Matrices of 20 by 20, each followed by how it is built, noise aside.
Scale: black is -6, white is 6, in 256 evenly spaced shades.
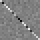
diagonal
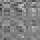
low rank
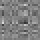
low rank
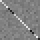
diagonal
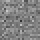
low rank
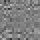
low rank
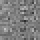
low rank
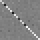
diagonal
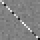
diagonal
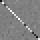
diagonal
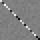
diagonal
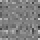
low rank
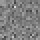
low rank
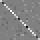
diagonal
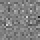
low rank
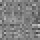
low rank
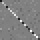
diagonal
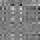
low rank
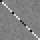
diagonal
